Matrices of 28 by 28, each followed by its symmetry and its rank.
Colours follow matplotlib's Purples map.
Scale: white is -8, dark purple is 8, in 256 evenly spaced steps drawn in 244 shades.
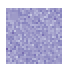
antisymmetric, full rank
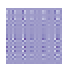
neither, rank one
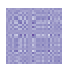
symmetric, rank two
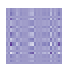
neither, rank one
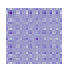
symmetric, rank two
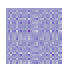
symmetric, rank two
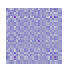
symmetric, rank two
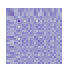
symmetric, rank three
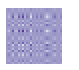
neither, rank one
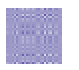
neither, rank one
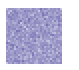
symmetric, full rank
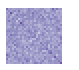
symmetric, full rank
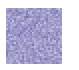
neither, full rank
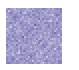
symmetric, full rank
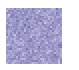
neither, full rank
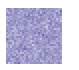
antisymmetric, full rank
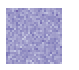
neither, full rank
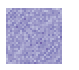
symmetric, full rank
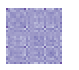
symmetric, rank three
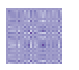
symmetric, rank two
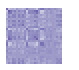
symmetric, rank three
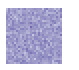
neither, full rank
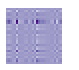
neither, rank one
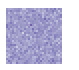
antisymmetric, full rank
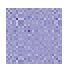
symmetric, rank three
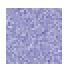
antisymmetric, full rank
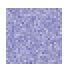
antisymmetric, full rank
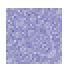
symmetric, full rank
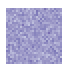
neither, full rank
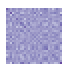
symmetric, rank three
